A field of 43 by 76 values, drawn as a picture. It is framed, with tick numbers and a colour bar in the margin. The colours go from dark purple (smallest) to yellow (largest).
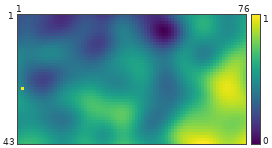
Neither half mirrors the other. A single lone cell is far higher than the cells round it. No single row or column stands out from its neighbours. The field climbs toward the bottom right. The ninth with the highest average is the bottom right.
